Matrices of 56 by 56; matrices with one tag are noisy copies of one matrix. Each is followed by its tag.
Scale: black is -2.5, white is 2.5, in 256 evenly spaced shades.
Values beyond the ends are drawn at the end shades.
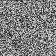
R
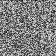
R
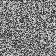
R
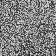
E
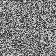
R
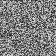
R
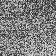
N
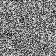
R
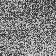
N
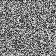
R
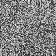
E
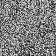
E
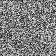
R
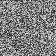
R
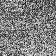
N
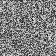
R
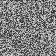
R
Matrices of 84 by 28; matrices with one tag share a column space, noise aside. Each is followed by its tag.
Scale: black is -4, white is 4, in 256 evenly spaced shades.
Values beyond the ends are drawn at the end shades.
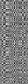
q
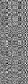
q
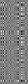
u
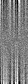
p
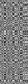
u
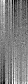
p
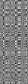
q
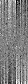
p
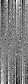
p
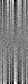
p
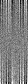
p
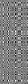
u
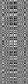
q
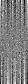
p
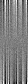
p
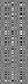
u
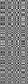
q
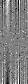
p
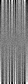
p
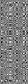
u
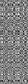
u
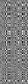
u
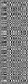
u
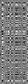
u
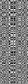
q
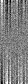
p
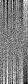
p
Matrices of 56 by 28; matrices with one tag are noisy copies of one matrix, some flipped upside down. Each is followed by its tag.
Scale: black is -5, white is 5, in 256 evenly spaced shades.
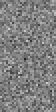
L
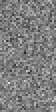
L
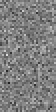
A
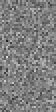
A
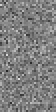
A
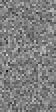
A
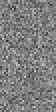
A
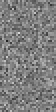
A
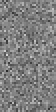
A
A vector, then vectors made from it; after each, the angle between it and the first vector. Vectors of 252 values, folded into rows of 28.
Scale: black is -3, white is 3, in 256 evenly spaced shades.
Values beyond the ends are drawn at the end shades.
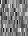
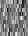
orthogonal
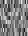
partly opposed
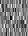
partly aligned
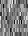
partly aligned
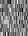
orthogonal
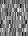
orthogonal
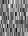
partly aligned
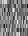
partly opposed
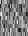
nearly opposite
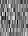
partly aligned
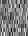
partly aligned
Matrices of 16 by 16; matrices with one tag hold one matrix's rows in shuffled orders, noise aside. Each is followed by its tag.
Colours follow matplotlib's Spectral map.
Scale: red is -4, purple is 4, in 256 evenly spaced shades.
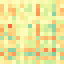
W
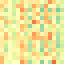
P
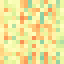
P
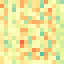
P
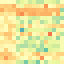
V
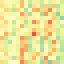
P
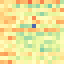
V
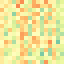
P
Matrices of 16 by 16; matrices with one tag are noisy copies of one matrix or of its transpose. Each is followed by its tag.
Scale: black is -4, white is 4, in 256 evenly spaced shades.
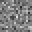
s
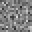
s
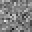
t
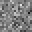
t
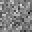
t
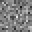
s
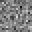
s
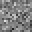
t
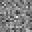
s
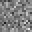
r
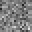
r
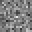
s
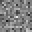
s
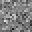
t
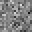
t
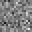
r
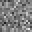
r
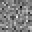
s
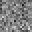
r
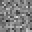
s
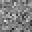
t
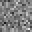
r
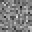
s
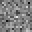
s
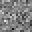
t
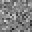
t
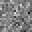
t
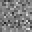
r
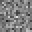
s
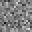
r
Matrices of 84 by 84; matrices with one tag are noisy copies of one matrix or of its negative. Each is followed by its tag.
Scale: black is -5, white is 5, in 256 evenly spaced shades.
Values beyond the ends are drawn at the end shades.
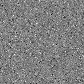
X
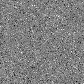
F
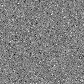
X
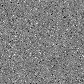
X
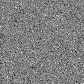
F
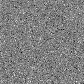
F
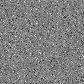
X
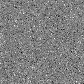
F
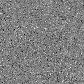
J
